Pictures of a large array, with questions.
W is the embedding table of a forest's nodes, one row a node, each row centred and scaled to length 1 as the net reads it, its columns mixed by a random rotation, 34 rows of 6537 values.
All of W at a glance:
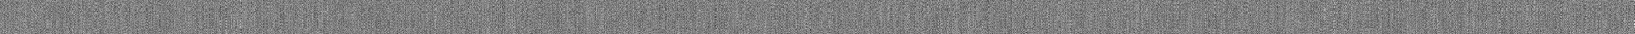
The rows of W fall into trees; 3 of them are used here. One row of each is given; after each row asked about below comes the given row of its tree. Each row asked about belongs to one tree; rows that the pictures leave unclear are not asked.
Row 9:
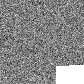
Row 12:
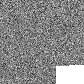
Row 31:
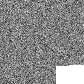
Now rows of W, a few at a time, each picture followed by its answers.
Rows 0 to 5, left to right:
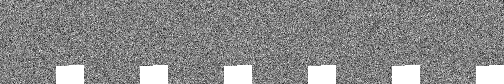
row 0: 31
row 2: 12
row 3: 12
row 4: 31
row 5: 9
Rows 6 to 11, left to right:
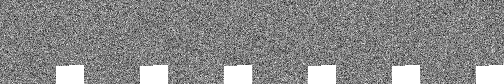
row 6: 12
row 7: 12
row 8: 9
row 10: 9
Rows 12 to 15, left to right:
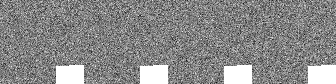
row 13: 12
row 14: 9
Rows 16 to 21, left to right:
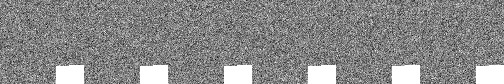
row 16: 9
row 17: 9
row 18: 12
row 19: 9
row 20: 31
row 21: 31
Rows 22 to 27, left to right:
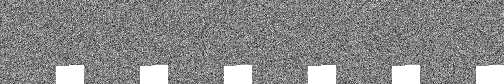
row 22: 9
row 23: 31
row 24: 31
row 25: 9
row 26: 31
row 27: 31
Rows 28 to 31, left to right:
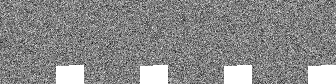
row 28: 9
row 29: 12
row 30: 12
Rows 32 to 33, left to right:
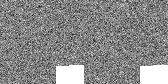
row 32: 12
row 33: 31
